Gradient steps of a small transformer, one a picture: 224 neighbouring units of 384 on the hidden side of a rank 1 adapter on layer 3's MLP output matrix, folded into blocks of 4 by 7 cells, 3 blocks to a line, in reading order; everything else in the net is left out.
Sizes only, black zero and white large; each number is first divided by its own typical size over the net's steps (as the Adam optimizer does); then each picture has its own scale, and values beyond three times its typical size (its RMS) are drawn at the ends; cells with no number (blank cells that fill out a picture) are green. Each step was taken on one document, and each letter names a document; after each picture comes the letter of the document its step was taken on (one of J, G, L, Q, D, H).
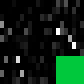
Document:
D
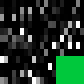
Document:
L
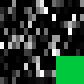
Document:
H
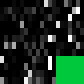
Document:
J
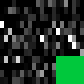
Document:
D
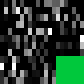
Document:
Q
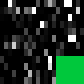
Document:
J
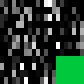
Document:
Q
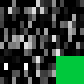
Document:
H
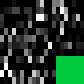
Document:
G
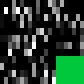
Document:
Q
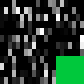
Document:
Q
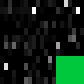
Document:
J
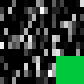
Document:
H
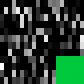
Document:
Q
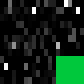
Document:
J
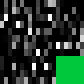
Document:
Q
